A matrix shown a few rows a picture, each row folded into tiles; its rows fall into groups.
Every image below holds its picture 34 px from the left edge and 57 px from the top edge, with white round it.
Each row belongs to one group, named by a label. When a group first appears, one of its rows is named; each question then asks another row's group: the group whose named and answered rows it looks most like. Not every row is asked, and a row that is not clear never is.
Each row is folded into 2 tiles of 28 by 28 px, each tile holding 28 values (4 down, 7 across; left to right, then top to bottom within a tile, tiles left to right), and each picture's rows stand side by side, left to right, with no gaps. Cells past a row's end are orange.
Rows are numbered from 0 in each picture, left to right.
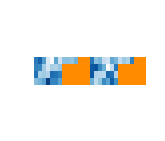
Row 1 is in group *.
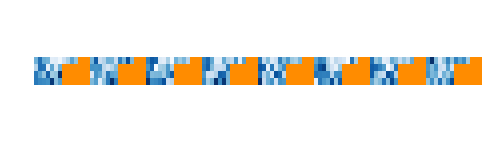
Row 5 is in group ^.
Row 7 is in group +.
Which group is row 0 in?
^
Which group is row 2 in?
^
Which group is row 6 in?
*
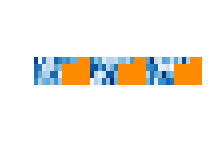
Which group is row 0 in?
*
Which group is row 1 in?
*
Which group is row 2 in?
+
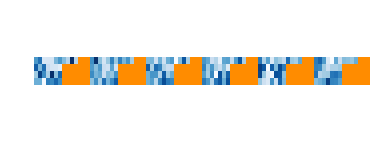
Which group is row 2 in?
+
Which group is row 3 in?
+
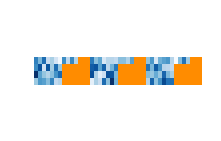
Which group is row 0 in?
^
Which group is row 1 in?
*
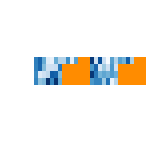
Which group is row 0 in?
*
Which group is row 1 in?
^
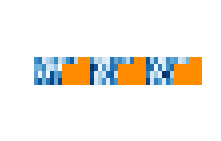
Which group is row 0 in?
+
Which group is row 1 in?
*
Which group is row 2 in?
*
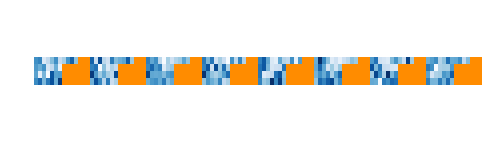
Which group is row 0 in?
+
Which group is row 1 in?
^
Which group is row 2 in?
^
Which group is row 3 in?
^
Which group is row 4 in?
*
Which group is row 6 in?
+
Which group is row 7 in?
*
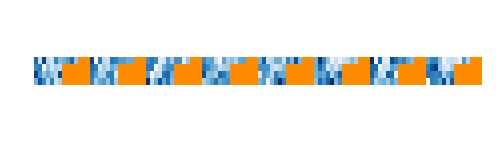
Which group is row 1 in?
*
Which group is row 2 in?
*
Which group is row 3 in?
*
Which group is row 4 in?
+
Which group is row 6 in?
*
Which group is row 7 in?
^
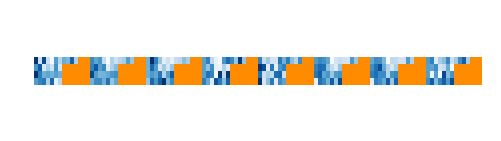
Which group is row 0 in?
^
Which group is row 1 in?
^
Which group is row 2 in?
^
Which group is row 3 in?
+
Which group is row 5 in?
^
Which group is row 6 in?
^
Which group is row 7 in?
+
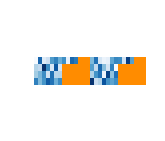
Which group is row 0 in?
+
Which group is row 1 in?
+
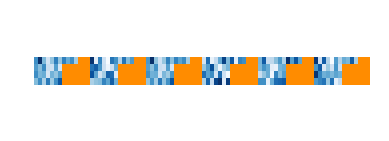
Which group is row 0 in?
+
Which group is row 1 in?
*
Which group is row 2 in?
+
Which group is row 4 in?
+
